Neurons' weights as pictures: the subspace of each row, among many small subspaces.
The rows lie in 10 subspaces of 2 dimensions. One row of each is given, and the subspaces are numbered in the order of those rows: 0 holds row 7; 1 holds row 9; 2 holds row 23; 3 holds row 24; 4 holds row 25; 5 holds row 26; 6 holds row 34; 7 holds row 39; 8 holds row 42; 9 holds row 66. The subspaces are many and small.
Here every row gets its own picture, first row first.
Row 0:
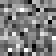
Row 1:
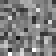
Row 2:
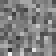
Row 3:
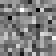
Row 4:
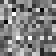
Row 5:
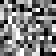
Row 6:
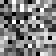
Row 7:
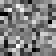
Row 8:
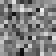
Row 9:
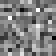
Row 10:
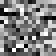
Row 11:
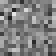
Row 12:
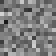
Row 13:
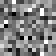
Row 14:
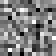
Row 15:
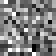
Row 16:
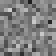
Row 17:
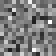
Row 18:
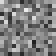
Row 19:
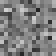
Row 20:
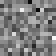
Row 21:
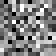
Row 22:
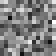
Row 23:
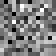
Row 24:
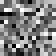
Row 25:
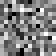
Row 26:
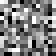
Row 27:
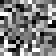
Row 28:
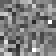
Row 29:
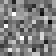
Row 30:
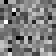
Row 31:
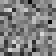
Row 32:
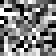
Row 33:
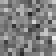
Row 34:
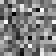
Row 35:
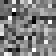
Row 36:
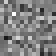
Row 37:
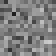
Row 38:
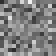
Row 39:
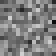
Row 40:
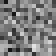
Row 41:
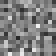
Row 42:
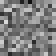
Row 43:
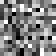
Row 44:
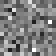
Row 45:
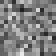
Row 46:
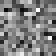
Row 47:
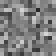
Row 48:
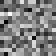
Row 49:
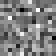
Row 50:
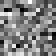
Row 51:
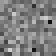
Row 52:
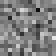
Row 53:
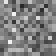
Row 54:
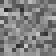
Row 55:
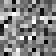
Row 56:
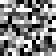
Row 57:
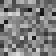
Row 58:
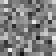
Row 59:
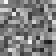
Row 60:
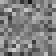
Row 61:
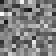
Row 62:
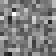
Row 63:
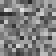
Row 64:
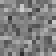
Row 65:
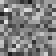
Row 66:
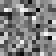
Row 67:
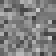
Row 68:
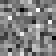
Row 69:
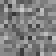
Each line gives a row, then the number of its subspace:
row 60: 8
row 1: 4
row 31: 3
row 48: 5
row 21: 2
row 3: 1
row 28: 0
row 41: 4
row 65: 8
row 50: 3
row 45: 4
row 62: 5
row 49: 1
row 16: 3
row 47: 9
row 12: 5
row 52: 1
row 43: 6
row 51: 0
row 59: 7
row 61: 5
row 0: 2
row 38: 8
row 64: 7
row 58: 6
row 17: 3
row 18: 5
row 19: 9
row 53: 2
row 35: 8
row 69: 4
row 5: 6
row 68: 1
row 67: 9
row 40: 2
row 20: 2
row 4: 6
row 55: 8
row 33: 6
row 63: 3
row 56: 7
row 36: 7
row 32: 0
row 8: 4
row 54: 0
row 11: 5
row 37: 7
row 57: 8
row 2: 4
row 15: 2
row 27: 0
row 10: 0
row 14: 1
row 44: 3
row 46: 9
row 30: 6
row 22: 7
